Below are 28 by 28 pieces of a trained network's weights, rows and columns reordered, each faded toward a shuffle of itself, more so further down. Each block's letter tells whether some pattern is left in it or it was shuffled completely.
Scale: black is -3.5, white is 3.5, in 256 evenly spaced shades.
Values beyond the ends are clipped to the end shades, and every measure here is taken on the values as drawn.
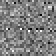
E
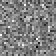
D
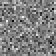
D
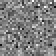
D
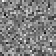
D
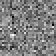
E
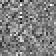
E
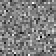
D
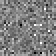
E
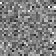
E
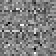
E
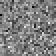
D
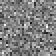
D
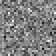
D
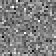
D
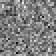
D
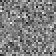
E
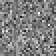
D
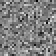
D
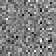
E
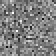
D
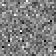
D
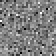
D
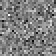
D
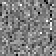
E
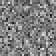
E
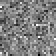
E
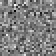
E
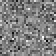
E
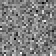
D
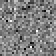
D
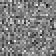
E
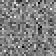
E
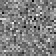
D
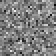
D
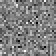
D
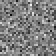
D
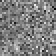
D
